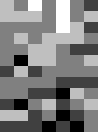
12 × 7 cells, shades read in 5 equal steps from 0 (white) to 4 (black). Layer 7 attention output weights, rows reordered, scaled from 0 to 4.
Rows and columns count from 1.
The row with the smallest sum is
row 2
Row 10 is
3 4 2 1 3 2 1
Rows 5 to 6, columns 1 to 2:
2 2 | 2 4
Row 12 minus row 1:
2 1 3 2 3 2 -1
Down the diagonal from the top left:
1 1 2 1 2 2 2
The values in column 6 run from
1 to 4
